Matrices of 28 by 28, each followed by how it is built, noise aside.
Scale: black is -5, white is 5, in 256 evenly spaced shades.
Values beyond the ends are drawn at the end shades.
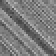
Toeplitz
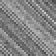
Toeplitz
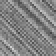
Toeplitz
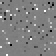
sparse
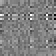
low rank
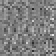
low rank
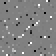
sparse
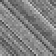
Toeplitz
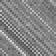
Toeplitz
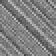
Toeplitz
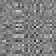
low rank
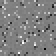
sparse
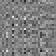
low rank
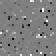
sparse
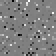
sparse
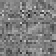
low rank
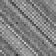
Toeplitz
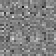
low rank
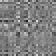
low rank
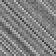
Toeplitz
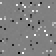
sparse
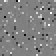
sparse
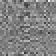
low rank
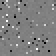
sparse
